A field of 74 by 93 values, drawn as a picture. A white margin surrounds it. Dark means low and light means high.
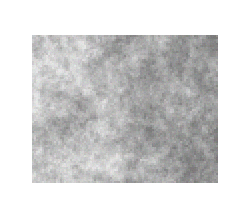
Stripes: none. Average level on the scale: 70%. Grain: blotchy. Slope: up to the left.
